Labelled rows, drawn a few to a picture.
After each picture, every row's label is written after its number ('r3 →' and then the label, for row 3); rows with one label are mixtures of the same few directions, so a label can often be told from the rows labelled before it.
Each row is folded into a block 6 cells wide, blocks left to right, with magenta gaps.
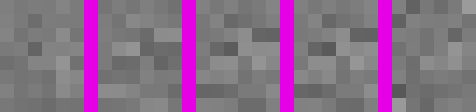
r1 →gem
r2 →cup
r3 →cup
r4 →cup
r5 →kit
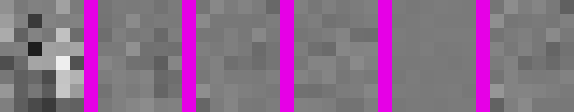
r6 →gem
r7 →gem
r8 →kit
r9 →cup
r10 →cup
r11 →kit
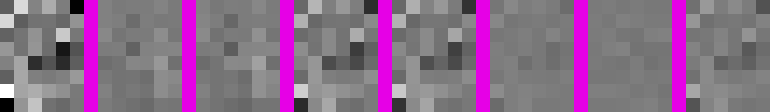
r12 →kit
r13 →gem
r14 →gem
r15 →kit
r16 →kit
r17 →kit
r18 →cup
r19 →kit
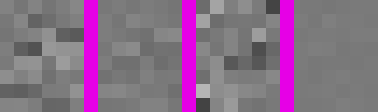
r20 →cup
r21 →cup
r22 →kit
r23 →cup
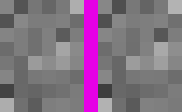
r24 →kit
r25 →kit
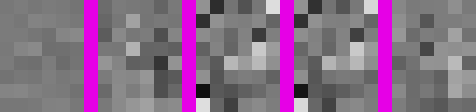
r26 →cup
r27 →gem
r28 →kit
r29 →kit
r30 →gem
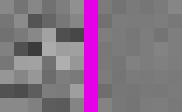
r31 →cup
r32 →kit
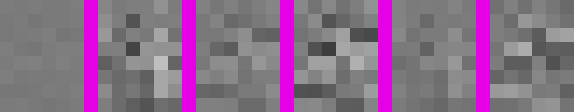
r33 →cup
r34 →gem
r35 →cup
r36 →cup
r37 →gem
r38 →cup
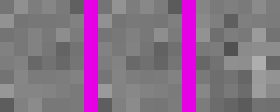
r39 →kit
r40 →kit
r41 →gem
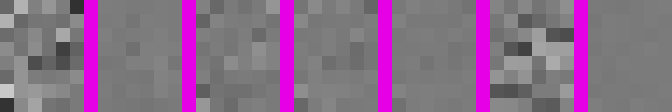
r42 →kit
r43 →gem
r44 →kit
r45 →kit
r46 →kit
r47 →cup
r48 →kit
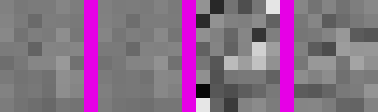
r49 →gem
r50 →gem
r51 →kit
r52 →cup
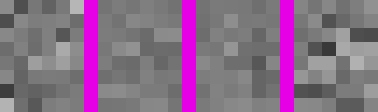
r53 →kit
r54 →cup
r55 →gem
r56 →cup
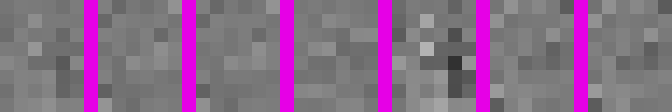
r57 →gem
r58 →kit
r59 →kit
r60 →cup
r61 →gem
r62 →kit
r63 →kit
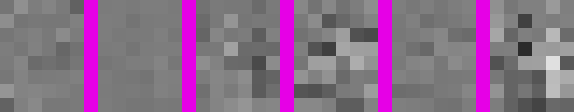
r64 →kit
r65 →gem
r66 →gem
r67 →cup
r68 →cup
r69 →gem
